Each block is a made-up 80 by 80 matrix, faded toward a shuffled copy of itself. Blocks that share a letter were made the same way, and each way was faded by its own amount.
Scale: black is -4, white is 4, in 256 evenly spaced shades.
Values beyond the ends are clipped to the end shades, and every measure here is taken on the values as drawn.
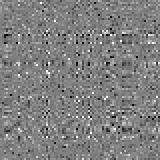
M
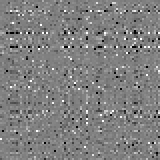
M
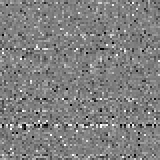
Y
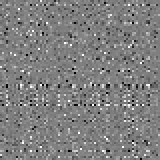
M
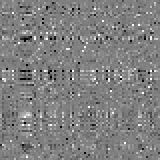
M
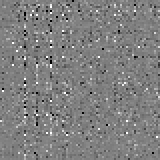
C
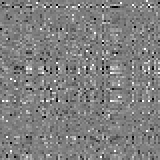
M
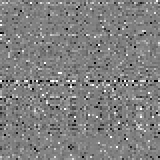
Y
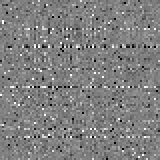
Y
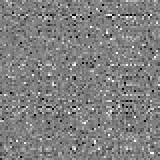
Y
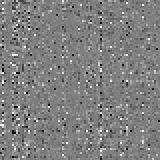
C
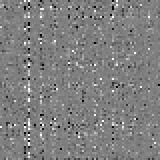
C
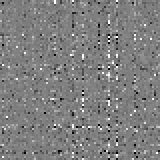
C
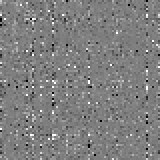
C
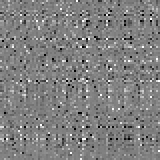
M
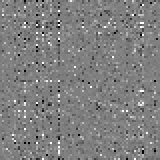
C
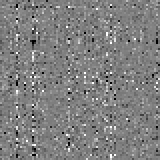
C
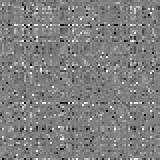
M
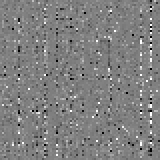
C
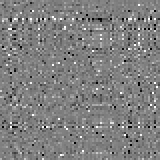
M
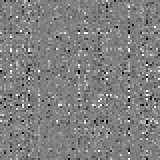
C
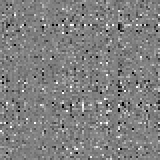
C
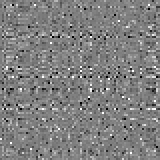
M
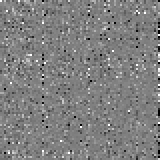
C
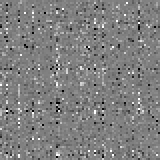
C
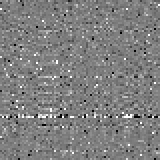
Y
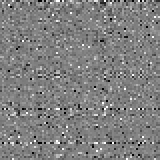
Y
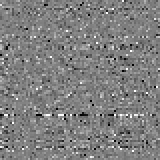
Y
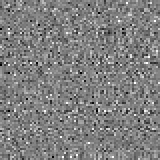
Y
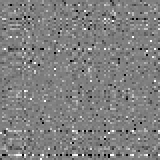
M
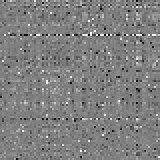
M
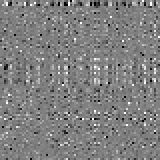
M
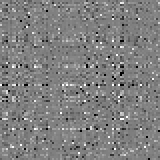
M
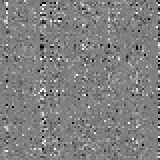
C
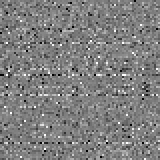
Y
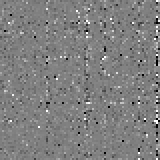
C
